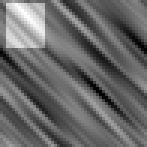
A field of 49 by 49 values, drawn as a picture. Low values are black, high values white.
The ninth with the highest average is the top left. Streaks slant down to the right. In the top left lies a patch that is higher than the rest. The halves do not mirror each other.
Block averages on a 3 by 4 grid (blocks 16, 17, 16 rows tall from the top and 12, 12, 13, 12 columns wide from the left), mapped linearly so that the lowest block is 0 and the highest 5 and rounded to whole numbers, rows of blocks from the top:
5200
0100
1011
